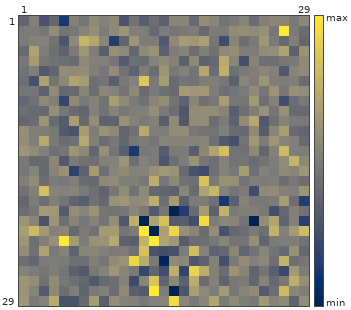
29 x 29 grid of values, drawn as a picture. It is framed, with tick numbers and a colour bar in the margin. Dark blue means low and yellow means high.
Histogram: heavy tails on both sides. Roughest part: bottom middle. Slope: none. Odd patch: rougher, in the bottom middle. Stripes: none. Grain: fine. Mirror symmetry: none.
